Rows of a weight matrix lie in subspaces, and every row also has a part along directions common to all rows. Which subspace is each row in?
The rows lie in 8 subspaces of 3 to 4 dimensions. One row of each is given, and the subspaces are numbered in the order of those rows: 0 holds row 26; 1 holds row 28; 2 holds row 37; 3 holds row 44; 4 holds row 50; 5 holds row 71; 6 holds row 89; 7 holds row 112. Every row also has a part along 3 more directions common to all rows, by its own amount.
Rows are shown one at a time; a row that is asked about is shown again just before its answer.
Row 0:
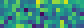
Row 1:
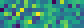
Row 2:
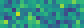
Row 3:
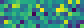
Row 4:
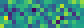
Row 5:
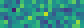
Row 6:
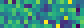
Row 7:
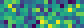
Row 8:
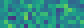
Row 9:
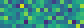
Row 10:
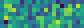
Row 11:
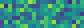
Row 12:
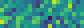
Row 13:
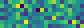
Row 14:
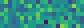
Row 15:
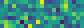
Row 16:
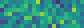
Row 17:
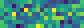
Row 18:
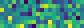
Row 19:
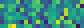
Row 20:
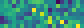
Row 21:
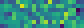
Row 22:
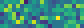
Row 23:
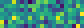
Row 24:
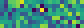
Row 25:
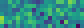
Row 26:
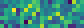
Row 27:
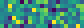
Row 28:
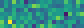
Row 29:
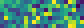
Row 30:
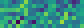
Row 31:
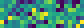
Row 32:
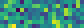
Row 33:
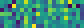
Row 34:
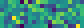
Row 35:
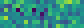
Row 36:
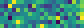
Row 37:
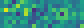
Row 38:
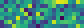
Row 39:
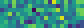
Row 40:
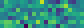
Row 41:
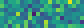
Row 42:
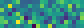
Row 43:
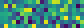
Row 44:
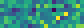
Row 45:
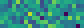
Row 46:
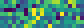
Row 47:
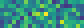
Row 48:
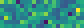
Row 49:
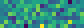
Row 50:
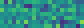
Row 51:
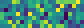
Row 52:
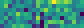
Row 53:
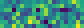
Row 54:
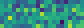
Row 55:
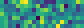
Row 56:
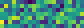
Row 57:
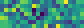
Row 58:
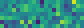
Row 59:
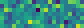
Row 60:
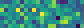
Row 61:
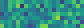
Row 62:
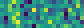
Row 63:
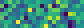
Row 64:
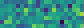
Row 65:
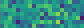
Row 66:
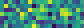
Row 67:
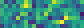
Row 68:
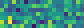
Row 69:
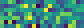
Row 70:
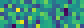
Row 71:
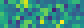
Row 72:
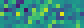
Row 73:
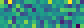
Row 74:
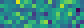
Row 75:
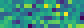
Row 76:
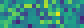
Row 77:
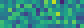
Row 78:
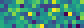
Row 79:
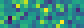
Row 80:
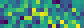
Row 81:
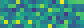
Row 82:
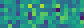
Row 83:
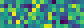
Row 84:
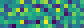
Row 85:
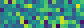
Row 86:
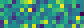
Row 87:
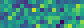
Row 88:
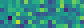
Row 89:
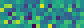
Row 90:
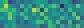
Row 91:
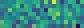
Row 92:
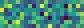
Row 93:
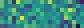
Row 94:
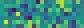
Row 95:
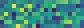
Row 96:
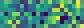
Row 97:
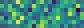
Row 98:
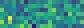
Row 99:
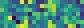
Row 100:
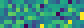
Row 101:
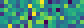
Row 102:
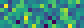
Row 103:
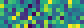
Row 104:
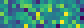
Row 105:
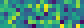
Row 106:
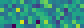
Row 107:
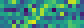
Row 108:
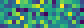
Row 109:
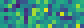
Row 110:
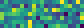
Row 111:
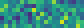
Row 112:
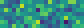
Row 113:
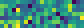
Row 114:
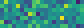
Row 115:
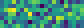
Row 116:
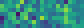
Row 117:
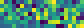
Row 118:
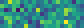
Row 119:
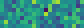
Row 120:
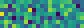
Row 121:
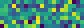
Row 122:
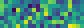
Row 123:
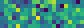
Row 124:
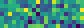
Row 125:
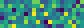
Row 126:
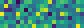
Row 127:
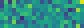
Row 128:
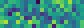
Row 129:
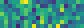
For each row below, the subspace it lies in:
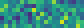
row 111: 6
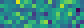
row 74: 4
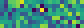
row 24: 3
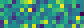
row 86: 1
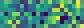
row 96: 5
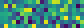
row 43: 4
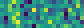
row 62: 3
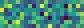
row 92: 6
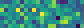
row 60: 2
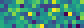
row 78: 3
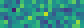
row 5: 7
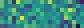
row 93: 4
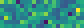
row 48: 4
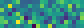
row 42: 6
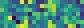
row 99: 1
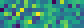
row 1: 6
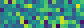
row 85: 4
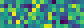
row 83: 4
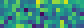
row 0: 5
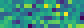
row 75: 3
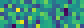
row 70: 7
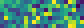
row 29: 2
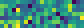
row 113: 0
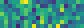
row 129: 5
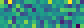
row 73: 4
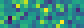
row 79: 5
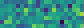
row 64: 5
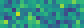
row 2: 7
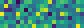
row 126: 2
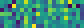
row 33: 6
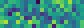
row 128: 6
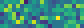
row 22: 2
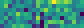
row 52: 5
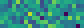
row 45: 2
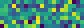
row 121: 0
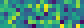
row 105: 3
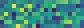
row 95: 5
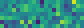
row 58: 0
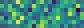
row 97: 4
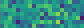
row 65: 3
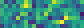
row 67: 5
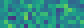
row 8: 0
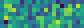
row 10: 7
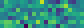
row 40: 0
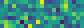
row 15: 0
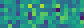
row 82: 0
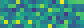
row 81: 6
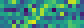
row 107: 2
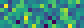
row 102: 1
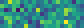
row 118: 7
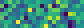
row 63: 1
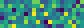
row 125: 7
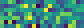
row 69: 6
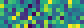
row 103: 0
